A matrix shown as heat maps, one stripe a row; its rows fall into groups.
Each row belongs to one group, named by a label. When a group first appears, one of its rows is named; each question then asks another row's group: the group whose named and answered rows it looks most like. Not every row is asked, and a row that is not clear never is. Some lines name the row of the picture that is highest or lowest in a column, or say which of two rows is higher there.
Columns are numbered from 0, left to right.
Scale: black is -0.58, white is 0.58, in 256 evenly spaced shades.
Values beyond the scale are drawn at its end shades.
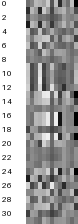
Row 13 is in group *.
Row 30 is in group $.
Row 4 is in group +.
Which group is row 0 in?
*
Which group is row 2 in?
$
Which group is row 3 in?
$
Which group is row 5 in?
*
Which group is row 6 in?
+
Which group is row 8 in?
$
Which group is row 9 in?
+
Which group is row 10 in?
+
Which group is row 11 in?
+
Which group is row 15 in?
$
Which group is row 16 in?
*
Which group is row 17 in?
*
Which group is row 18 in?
$
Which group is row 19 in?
*
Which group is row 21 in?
$
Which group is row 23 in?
$
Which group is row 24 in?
*
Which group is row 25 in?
$
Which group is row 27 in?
*
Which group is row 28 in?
+
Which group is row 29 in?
*
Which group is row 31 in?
$
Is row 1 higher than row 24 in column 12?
Yes
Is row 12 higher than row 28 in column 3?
Yes
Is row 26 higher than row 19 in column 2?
No
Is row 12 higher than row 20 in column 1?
No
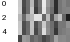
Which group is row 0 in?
+
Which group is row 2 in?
*
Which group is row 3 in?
+
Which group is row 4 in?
+
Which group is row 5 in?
$
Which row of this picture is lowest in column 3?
5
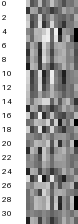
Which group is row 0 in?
+
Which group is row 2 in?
+
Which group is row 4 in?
*
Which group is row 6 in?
$
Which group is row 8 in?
$
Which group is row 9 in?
$
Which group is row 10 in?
+
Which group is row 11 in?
+
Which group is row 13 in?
+
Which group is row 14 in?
*
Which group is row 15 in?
$
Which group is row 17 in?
*
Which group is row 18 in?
+
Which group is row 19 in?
$
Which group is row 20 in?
*
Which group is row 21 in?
$
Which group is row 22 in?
$
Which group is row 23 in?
$
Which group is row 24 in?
$
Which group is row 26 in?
*
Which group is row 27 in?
$
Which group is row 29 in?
*
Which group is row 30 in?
$
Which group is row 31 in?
$
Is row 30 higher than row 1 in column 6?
Yes
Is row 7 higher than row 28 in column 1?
Yes
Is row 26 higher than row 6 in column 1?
No
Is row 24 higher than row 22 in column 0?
No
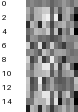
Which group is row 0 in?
$
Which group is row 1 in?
*
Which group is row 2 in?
*
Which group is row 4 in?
*
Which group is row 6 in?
+
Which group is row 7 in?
$
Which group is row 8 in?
+
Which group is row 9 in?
*
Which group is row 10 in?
*
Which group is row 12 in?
+
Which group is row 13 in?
*
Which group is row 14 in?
*
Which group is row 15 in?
$
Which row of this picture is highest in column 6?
8
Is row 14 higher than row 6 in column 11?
Yes
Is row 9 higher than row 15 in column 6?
Yes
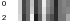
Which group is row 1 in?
+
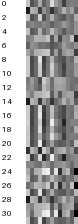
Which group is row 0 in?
+
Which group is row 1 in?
$
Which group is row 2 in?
+
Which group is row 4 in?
+
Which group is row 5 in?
*
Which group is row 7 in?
*
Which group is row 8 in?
+
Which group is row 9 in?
+
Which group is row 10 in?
+
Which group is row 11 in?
$
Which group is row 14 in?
$
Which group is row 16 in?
+
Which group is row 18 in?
+
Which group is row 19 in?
+
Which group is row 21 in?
$
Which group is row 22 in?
+
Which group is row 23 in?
$
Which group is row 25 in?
+
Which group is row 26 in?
*
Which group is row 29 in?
*
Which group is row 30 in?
*
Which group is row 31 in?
+
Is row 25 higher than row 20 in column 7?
Yes
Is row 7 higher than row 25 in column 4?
Yes
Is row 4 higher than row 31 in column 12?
No
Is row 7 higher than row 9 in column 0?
No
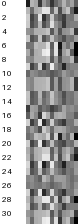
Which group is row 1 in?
*
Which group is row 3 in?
+
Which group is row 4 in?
*
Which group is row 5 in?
+
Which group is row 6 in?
*
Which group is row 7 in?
*
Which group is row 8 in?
*
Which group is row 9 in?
+
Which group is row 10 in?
$
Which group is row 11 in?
*
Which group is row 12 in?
*
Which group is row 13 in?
+
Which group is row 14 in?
+
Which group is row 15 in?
$
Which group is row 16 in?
$
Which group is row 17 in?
+
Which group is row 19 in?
*
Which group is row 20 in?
+
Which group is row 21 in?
*
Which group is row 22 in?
*
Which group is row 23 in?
+
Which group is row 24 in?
+
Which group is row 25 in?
$
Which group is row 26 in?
$
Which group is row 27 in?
+
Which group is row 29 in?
+
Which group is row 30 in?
*
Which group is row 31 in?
*
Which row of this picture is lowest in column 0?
0
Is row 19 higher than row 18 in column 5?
Yes
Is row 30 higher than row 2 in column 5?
Yes
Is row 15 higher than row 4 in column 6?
No
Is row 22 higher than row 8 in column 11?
No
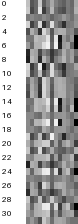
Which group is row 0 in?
+
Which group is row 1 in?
+
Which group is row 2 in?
$
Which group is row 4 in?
$
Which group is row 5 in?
*
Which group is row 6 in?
*
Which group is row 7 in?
$
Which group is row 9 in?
+
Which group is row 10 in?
+
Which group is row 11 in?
$
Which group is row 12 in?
$
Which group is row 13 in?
$
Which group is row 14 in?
*
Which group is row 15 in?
*
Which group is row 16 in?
$
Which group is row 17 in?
*
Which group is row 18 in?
$
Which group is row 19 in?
+
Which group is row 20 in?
*
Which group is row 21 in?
+
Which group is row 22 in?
*
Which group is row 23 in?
$
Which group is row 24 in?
*
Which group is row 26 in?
$
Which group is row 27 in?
$
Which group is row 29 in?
*
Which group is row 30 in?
*
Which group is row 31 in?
$
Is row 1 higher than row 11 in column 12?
Yes
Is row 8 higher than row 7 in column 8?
Yes
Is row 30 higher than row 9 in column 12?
No
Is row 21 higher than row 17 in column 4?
No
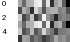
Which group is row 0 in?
*
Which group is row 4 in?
+
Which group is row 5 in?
$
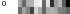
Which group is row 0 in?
*
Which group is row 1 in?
$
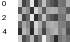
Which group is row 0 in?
+
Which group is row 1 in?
$
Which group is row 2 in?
+
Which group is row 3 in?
$
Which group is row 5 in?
+
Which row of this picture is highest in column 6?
5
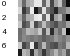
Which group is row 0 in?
*
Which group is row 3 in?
+
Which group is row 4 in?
*
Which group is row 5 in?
$
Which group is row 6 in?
+
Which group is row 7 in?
$
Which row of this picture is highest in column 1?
7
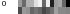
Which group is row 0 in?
*
